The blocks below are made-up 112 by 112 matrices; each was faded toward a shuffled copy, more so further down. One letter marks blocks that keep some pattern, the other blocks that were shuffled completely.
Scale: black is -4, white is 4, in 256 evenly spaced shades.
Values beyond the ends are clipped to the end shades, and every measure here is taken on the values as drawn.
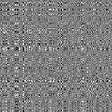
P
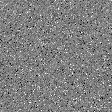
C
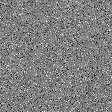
C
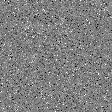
C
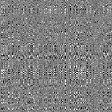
P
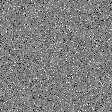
C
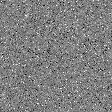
C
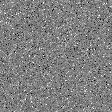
C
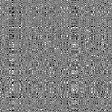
P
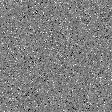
C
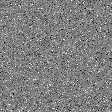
C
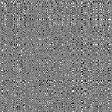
P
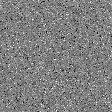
C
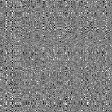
P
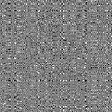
P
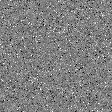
C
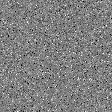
C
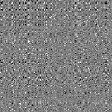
P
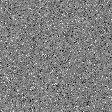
C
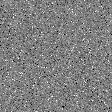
C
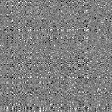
P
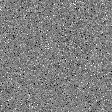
C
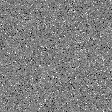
C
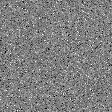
C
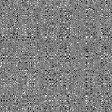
P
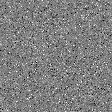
C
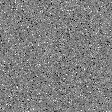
C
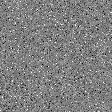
C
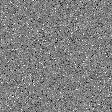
C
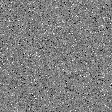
C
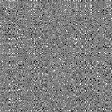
P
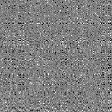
P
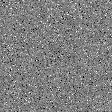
C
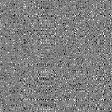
P
